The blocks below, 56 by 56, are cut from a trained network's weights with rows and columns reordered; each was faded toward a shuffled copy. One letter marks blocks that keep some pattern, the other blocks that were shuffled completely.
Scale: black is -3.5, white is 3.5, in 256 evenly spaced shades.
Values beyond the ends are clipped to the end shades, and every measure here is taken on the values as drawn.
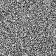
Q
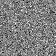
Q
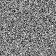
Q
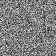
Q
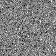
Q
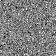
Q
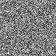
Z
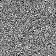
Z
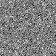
Z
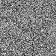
Z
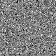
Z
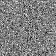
Q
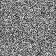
Q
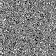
Z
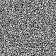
Q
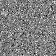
Z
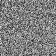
Q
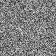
Q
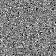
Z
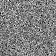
Q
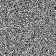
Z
